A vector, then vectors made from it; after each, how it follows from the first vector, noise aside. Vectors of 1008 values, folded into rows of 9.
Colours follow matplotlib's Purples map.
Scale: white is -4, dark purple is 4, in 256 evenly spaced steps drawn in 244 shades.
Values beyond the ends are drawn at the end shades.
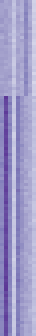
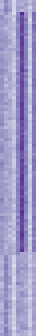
wrapped around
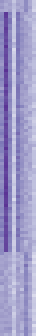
wrapped around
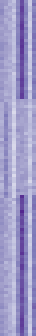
wrapped around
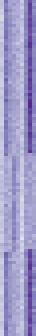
wrapped around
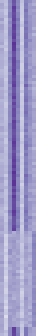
wrapped around
